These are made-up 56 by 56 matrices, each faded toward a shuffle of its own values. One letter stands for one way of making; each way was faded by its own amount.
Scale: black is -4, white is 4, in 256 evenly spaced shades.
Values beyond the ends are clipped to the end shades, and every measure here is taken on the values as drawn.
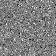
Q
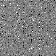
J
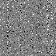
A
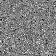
Q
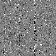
A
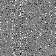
A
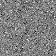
Q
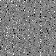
J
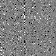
J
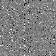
J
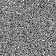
Q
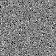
Q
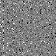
J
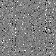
J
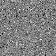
Q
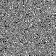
Q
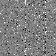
A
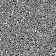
Q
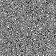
Q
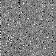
A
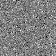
Q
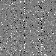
J
